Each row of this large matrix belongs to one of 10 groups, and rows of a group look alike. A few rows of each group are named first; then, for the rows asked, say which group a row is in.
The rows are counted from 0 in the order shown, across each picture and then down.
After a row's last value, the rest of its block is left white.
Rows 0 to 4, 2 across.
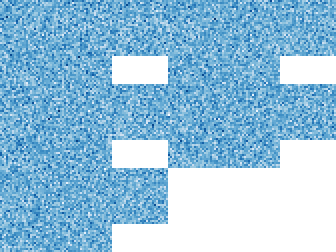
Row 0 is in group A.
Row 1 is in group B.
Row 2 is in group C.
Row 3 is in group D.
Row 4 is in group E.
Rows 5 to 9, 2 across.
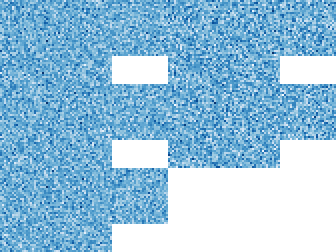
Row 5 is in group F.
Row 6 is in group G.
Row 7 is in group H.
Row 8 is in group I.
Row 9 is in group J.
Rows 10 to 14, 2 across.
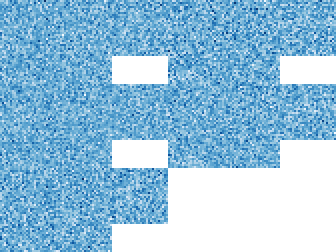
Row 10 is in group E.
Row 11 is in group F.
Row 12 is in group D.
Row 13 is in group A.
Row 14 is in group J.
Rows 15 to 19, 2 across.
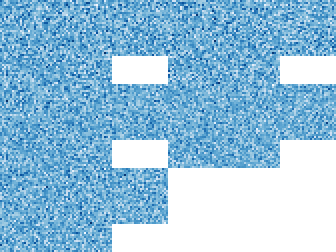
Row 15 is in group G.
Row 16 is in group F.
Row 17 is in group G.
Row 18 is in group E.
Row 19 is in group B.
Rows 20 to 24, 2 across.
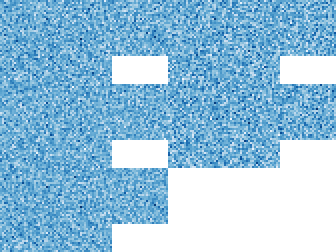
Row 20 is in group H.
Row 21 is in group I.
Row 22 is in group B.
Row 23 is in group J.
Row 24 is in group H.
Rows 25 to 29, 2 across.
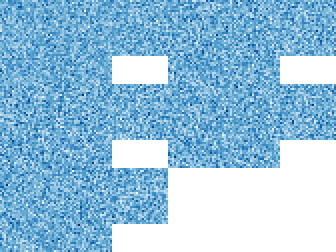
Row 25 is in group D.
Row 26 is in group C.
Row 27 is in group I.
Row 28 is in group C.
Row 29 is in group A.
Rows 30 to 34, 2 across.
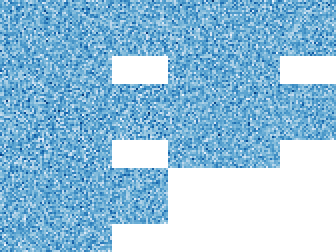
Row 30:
F
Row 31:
E
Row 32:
I
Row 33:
B
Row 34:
J
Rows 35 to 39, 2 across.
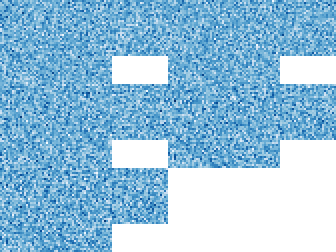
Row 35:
A
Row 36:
E
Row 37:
F
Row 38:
G
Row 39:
G
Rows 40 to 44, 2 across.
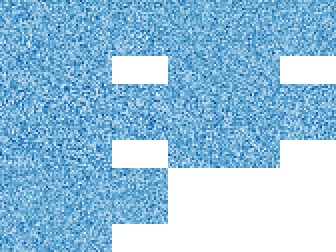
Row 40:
C
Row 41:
H
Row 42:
G
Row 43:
I
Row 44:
B
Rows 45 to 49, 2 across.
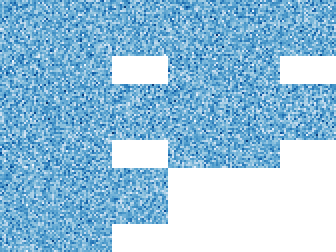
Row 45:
B
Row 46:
D
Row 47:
J
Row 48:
A
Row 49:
A
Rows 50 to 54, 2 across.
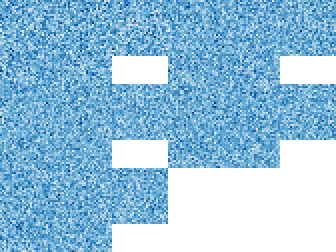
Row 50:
A
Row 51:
D
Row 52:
B
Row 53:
F
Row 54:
C
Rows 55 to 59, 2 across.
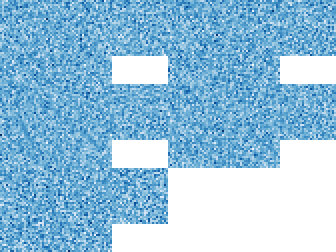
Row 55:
B
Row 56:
D
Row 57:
F
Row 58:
D
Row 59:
I
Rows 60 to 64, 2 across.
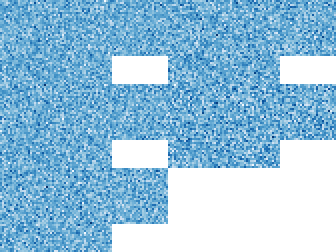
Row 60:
E
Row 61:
C
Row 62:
E
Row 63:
G
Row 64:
B
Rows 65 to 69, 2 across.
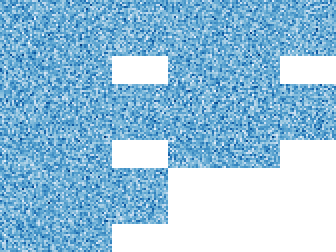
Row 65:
C
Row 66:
I
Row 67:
G
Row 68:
G
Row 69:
C
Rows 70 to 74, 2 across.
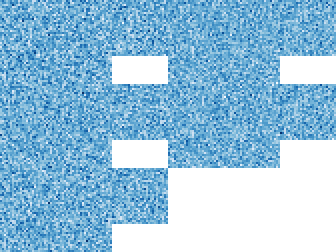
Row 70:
C
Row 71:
J
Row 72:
F
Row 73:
J
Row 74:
C
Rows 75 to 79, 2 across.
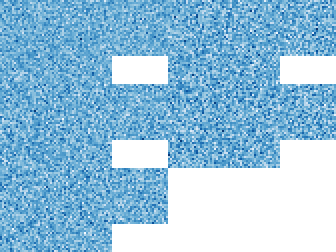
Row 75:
H
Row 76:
I
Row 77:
E
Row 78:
D
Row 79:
B
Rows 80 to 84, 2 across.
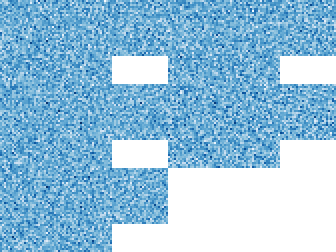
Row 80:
E
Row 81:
D
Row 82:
H
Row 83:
F
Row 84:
H
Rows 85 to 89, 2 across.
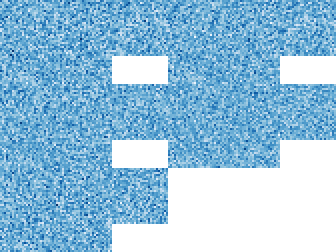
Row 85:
A
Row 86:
A
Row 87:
G
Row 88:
F
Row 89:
I
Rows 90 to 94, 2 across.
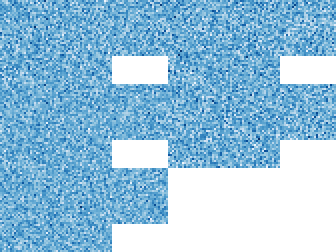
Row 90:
E
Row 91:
A
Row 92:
E
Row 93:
I
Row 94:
H
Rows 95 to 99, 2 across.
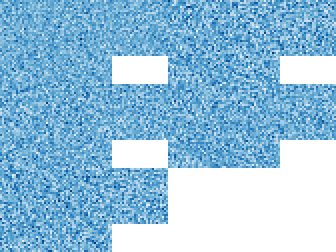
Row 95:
H
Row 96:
G
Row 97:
B
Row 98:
G
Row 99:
F
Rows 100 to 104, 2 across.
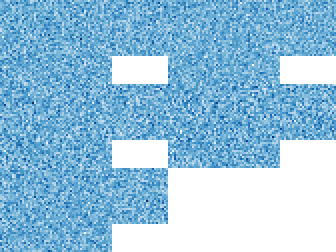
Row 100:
J
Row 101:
B
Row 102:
C
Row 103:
G
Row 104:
F
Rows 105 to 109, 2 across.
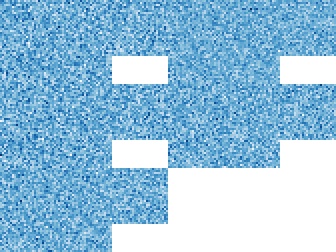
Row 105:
C
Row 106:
F
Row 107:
I
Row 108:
J
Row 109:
F
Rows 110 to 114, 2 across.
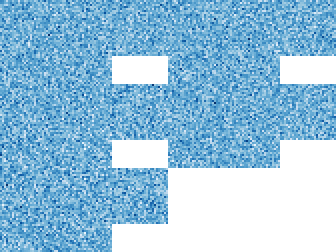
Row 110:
C
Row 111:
H
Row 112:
J
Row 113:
I
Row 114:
G
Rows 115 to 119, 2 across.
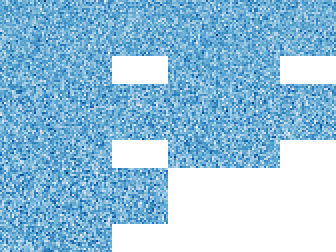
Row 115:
E
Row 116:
C
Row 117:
D
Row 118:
C
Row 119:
G
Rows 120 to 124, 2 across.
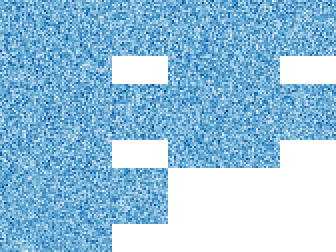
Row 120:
F
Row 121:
E
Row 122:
J
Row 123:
C
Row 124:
A
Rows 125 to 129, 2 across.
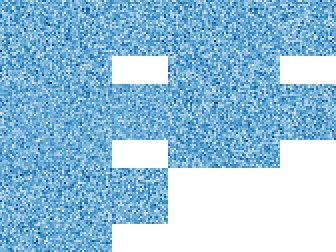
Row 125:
F
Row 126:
F
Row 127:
B
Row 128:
G
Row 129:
B
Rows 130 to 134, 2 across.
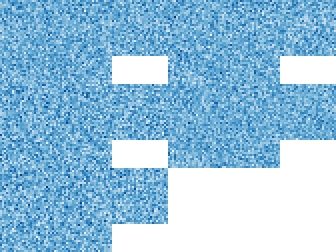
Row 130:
D
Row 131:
A
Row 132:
F
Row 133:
G
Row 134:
B
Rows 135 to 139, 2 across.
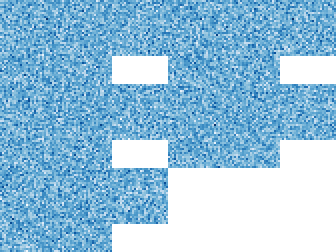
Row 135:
I
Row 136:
C
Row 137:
I
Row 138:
F
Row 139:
A
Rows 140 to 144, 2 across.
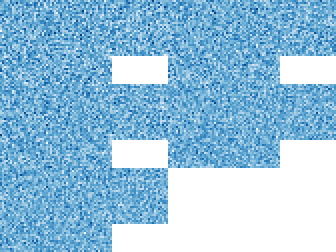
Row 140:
J
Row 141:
F
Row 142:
F
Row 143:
E
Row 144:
B
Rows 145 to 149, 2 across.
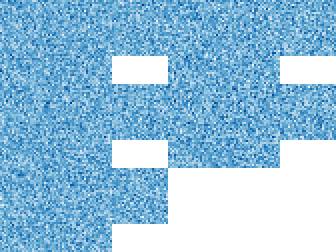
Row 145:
D
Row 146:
C
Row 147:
G
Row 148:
G
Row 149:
D
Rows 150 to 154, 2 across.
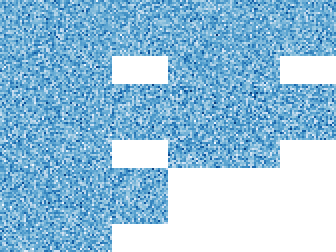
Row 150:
I
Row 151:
C
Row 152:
J
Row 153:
F
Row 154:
J
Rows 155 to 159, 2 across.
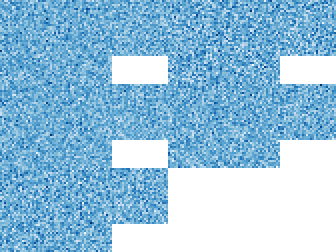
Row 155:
F
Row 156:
I
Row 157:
B
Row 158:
J
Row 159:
B
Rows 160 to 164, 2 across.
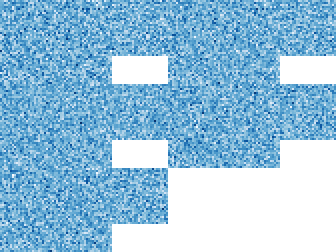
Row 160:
F
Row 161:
F
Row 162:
H
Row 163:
C
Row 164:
F
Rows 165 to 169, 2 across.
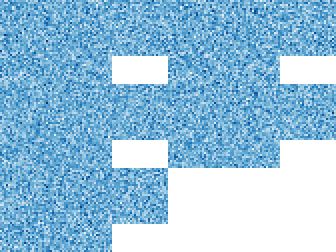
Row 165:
F
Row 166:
F
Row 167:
E
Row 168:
B
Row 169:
I
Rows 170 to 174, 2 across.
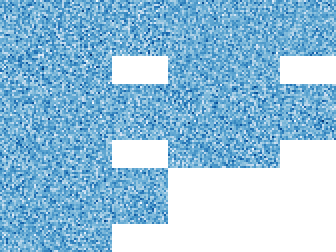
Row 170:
I
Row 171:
E
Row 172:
C
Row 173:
G
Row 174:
G
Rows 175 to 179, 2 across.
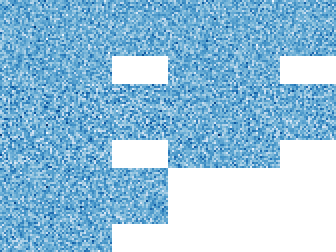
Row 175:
E
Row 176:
E
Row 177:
F
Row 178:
B
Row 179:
H
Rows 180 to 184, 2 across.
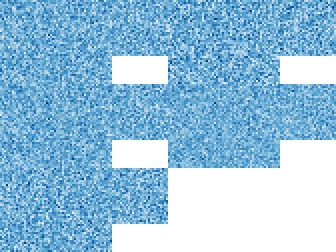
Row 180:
D
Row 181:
J
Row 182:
D
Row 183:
B
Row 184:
I
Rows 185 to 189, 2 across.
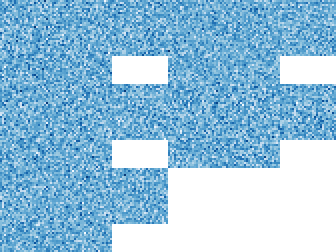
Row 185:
E
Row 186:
F
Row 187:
B
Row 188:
G
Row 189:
B
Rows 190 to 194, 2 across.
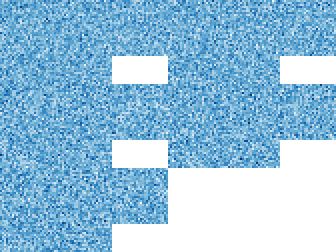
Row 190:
B
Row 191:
E
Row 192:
A
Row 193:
J
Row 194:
G
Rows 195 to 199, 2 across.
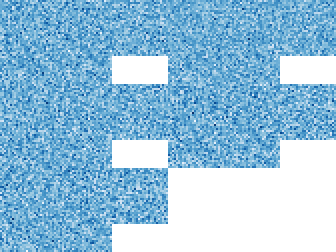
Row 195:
F
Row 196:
H
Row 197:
I
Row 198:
F
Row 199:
A
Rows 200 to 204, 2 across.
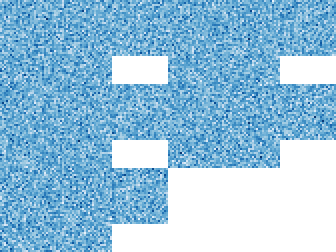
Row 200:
I
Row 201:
J
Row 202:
A
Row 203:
H
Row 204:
J
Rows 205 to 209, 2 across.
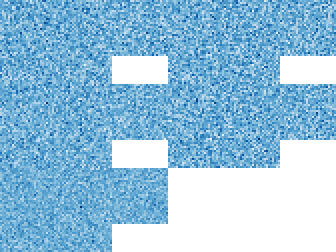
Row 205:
F
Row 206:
I
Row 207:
B
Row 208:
I
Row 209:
H
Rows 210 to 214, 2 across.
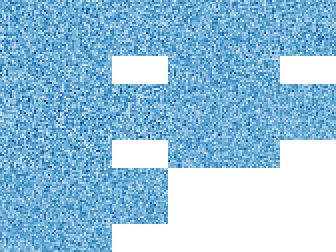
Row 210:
F
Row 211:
G
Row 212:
I
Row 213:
B
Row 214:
G
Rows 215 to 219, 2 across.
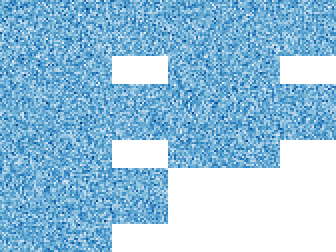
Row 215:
B
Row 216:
B
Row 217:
H
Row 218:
G
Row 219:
G
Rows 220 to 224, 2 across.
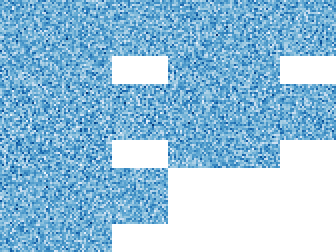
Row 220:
F
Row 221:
C
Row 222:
C
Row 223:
G
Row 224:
B
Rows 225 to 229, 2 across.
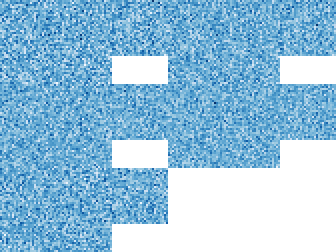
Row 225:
J
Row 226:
J
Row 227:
B
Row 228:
I
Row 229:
G
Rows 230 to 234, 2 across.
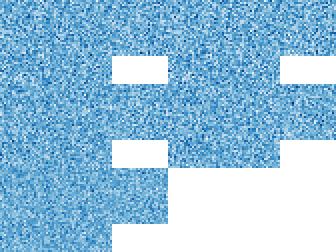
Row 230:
I
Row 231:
I
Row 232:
D
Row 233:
C
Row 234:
D
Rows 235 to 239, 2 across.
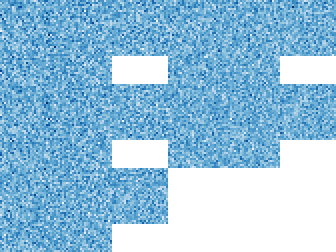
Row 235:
D
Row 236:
B
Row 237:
D
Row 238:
J
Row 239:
E
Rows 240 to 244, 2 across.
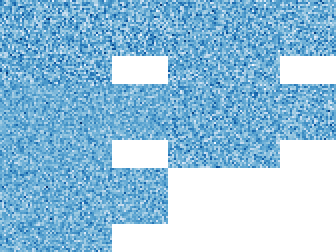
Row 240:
G
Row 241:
F
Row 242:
H
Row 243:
F
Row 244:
B
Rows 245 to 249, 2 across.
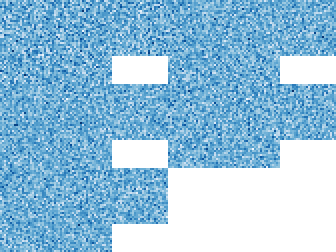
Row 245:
I
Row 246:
H
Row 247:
H
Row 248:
B
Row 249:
A
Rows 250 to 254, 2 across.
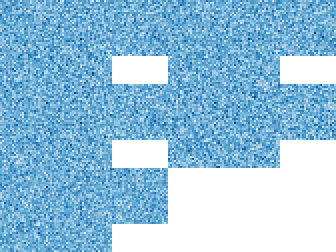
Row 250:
H
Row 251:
H
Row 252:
H
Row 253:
F
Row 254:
B
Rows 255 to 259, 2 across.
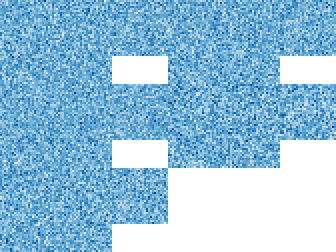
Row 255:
E
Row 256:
J
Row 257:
H
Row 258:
A
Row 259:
B
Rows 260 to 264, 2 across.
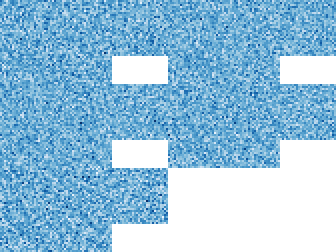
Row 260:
G
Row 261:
C
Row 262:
H
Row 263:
F
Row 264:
F
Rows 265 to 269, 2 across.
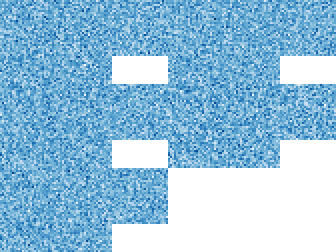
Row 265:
I
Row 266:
I
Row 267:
D
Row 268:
D
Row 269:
C
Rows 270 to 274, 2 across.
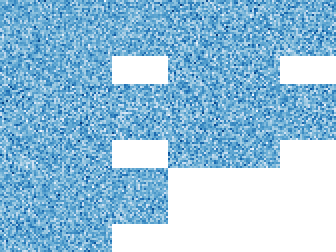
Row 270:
E
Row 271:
C
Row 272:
A
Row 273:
D
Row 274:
C
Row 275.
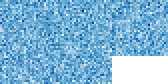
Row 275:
J
